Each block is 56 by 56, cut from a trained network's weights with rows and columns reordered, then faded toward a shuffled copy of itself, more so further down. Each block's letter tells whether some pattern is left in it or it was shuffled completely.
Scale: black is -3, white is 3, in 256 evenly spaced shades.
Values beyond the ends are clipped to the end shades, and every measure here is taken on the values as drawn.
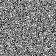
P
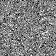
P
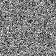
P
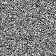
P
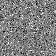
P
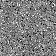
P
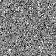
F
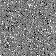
P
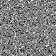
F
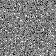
P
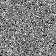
P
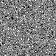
P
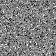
P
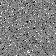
P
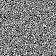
P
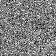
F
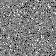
F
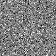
F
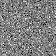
F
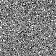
P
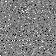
F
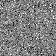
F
